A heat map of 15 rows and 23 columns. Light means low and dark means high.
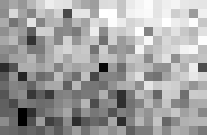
Ninth with the lowest average: top right. Mirror symmetry: none. Slope: up to the bottom left. Stripes: none.
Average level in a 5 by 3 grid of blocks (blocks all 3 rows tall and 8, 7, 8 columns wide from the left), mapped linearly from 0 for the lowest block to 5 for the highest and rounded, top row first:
2 1 0
3 2 1
3 3 2
4 4 2
5 4 3
